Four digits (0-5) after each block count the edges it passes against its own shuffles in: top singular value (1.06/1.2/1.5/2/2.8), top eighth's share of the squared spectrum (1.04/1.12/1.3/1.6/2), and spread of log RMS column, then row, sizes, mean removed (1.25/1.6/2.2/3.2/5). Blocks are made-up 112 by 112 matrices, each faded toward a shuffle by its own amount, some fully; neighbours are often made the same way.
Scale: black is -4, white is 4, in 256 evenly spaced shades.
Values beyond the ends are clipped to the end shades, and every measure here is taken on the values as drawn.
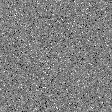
0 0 0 0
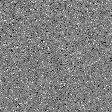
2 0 0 0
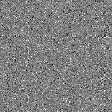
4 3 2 1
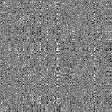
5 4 3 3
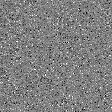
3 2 1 0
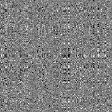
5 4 3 2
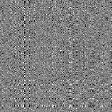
5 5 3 3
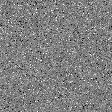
2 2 0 0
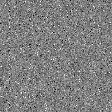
3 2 1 0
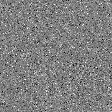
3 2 1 0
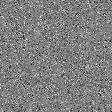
2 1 0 0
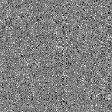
4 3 2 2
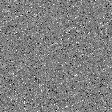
1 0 0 0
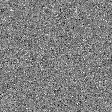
0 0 0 1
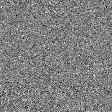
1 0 0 2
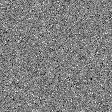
0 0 0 0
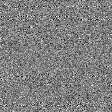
1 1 0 3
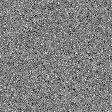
0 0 0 1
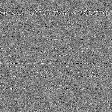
1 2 0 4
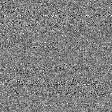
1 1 0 3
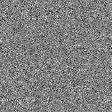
0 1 0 2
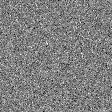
0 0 0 0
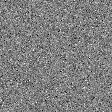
0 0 0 0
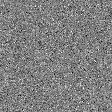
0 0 0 0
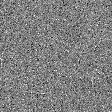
0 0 0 0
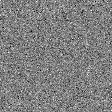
0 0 0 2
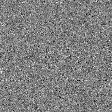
0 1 0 2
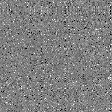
4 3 1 1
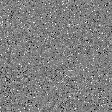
3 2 1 1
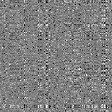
5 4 3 3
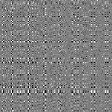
5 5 4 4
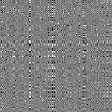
5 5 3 3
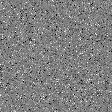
2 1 0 0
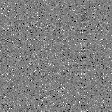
4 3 1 1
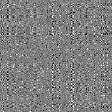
5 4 3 3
